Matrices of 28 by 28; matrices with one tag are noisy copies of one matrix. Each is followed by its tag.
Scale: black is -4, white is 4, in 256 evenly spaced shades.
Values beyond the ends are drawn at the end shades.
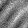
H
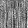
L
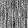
L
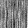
L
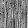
L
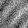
H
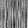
L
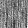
L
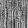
L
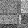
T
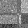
T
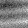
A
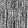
L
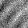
H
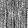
L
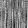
L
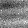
A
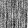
L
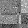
T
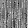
L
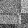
T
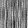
L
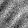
H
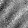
H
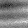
A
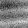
A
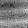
A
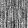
L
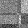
T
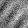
H
